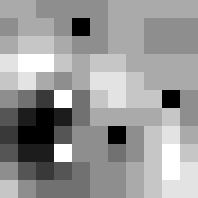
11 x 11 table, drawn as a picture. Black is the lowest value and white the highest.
The top right is the smoothest part. The ninth with the lowest average is the bottom left. Five lone cells stand out: two far higher and three far lower than their neighbours. Overall the values sit about 60% of the way up the scale. Values change most from cell to cell in the middle left. The halves do not mirror each other.
